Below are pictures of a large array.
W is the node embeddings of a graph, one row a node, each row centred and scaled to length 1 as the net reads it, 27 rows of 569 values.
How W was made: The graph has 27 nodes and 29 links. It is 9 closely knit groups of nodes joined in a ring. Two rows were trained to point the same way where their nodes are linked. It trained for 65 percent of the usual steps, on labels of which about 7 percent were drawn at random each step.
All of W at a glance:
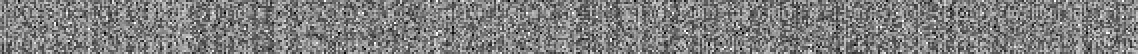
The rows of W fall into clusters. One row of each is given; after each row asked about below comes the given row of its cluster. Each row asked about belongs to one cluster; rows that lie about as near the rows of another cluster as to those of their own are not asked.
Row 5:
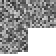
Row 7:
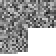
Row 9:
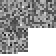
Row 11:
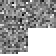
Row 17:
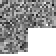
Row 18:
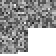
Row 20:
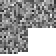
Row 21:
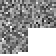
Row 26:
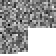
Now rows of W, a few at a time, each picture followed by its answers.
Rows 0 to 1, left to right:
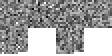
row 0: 7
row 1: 17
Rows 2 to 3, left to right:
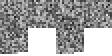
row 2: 9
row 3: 11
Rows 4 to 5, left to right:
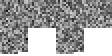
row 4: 21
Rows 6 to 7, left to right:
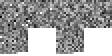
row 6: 7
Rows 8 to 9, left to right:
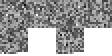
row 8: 5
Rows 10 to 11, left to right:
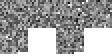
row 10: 18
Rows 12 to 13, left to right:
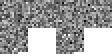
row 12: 20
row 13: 26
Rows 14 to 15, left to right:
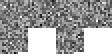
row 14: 21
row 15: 20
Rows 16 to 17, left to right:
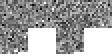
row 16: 11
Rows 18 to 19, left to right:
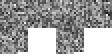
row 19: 9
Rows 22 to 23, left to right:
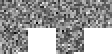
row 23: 5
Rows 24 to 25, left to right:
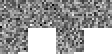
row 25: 18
